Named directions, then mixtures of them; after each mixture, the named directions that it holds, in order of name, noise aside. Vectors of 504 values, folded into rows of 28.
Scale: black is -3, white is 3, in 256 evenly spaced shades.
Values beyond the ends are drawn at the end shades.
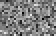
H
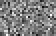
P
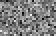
H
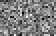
H, P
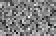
H, P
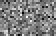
H, P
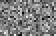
H, P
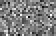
P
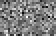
H, P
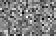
H, P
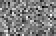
P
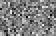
P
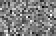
P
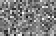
H, P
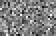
P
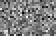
H, P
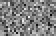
H, P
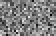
H, P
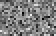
H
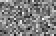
H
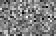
H, P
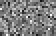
P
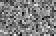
H
